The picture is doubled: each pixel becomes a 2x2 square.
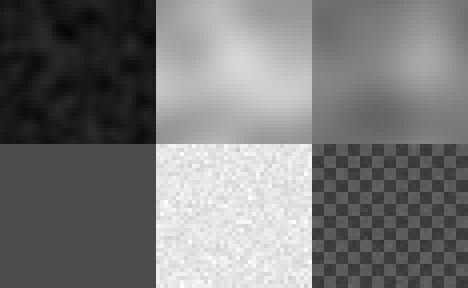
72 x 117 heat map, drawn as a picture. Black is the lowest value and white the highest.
The table splits into 2 rows of 3 panels. Panel 1,1: very low, blotchy, faint in contrast. Panel 1,2: high, smooth. Panel 1,3: middling, smooth. Panel 2,1: low, flat. Panel 2,2: very high, fine-grained, faint in contrast. Panel 2,3: low, checkered.
